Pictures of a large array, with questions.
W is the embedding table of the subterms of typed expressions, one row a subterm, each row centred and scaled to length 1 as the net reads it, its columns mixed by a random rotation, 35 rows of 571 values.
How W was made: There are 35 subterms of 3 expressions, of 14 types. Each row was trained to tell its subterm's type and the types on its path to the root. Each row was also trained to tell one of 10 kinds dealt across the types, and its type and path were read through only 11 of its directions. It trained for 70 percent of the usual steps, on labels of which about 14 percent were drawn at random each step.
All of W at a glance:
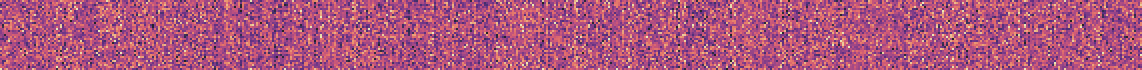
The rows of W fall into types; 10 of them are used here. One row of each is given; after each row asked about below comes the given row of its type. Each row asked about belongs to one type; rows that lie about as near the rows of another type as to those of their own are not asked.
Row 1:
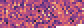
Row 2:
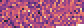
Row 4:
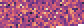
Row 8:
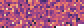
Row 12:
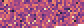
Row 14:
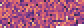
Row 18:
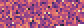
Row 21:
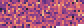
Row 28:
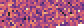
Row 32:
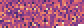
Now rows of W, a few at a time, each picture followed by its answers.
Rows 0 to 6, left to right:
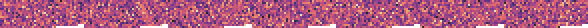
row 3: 2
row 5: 8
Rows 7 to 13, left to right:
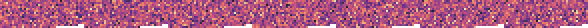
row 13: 12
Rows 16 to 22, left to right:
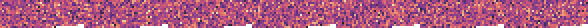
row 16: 21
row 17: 8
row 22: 21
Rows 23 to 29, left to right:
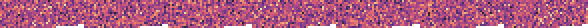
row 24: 4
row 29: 4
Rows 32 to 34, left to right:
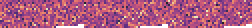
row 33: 4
